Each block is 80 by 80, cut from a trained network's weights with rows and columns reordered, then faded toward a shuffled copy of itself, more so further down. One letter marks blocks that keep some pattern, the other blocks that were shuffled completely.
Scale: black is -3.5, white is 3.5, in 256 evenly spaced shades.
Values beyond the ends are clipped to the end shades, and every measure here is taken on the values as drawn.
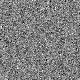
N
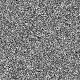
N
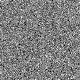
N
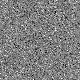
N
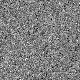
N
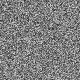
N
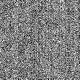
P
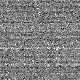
P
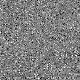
P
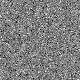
N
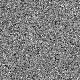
N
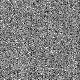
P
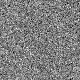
N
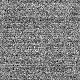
P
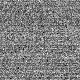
P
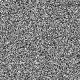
N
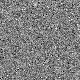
N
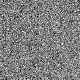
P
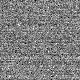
P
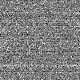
P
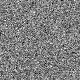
N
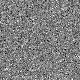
N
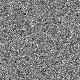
N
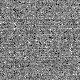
P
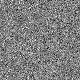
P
